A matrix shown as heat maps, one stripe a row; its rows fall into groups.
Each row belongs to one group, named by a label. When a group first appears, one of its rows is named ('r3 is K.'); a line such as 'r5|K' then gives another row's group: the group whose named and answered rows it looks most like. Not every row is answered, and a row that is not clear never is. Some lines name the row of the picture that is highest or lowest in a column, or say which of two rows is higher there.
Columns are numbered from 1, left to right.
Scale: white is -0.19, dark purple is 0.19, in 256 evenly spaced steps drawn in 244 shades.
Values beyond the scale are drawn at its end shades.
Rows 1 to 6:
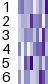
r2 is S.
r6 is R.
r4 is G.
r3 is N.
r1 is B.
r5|S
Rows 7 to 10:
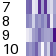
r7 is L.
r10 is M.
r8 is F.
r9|S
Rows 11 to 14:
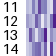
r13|L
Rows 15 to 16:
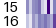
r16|S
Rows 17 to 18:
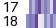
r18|M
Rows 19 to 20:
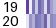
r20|N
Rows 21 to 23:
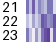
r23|F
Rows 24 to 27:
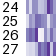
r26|M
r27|S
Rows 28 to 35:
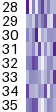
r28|G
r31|B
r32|M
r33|B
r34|L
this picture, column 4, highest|30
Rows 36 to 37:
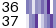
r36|F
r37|M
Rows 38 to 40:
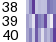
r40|B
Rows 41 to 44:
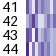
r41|F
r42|M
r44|G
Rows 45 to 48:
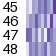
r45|S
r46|N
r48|N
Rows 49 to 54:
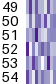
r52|G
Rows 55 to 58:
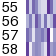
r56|B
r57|F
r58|R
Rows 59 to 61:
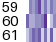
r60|L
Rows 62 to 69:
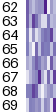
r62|L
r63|R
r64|G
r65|F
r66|N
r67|S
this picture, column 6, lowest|68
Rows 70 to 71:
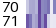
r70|S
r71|L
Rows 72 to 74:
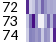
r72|G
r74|B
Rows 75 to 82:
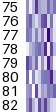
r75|R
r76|L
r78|N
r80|G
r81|F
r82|L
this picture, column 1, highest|79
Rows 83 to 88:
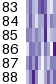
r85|L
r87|M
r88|M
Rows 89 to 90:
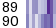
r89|R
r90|G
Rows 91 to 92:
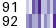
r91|S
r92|B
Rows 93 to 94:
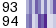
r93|B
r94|L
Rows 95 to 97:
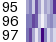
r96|M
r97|L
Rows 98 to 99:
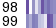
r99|R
